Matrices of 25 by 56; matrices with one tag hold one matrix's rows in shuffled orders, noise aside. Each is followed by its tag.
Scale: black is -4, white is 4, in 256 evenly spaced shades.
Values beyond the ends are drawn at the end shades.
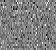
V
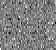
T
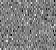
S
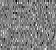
V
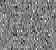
V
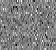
V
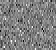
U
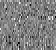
T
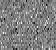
V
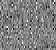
S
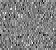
U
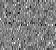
T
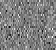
T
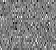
V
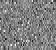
U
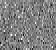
U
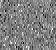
U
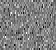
U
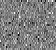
T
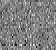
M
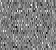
V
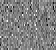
S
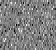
U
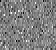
U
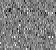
T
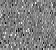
U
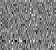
M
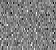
S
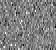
U
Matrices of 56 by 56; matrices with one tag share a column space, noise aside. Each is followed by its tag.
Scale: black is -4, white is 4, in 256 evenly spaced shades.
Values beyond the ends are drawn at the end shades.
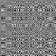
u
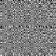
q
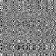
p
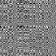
q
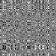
p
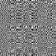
q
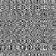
p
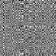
q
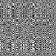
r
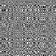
u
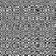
u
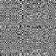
q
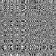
p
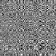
p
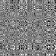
p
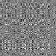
r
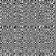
q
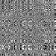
p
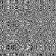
p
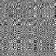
r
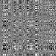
p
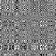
p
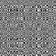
u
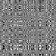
p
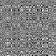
u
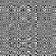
u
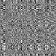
p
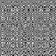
u
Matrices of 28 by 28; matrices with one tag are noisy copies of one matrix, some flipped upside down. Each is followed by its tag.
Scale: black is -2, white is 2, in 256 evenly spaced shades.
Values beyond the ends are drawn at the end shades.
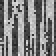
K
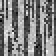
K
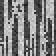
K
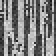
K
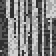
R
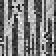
K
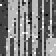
R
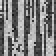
K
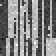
R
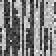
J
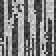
K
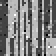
R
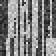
R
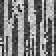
K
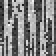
K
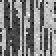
J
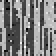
J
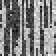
J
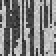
J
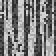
K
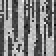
K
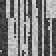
R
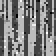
K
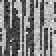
J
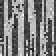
K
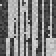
R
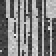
R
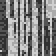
R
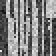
R
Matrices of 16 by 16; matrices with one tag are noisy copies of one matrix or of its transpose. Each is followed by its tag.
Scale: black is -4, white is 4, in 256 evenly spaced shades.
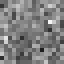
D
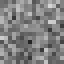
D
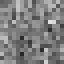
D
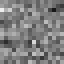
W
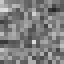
W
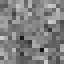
D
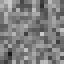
W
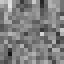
W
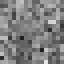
D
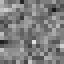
W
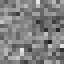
D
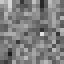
W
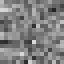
W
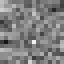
W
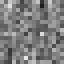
W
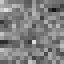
W
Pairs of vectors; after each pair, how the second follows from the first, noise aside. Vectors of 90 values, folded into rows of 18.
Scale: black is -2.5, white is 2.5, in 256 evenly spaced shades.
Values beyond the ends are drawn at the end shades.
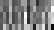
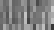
shrunk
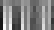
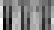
negated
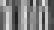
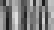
negated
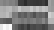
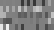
partly zeroed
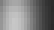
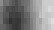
negated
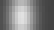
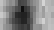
negated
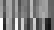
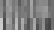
shrunk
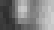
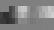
partly zeroed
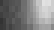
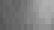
shrunk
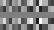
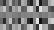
negated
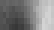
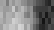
negated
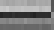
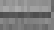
shrunk
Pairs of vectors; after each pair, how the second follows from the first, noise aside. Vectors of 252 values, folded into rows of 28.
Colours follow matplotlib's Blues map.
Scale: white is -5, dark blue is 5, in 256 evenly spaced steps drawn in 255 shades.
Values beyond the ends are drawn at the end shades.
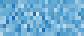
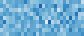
reversed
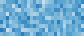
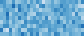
sign-scrambled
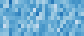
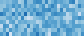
shuffled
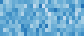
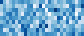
scaled up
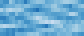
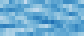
negated
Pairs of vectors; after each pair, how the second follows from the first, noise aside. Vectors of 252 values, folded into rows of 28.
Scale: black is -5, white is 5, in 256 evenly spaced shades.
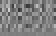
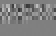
partly zeroed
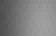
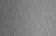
shrunk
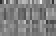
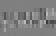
partly zeroed
